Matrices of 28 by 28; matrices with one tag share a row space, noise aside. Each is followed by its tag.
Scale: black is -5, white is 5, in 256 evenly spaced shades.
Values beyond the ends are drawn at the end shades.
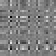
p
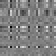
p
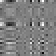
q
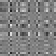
p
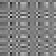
p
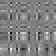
p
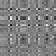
p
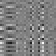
q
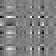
q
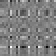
p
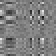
q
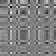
p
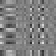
q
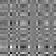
p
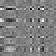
q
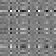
p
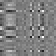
q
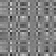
p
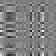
q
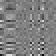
q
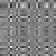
p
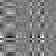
q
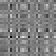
p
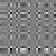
p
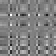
p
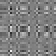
p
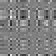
p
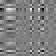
q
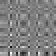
p
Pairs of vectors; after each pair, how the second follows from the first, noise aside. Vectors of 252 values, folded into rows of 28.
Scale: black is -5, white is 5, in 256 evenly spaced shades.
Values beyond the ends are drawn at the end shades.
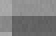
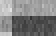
scaled up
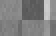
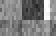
scaled up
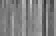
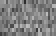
shuffled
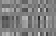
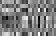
scaled up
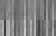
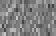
shuffled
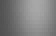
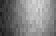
scaled up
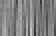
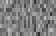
shuffled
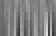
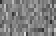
shuffled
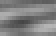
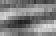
scaled up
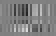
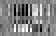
scaled up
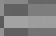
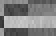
scaled up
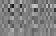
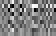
scaled up
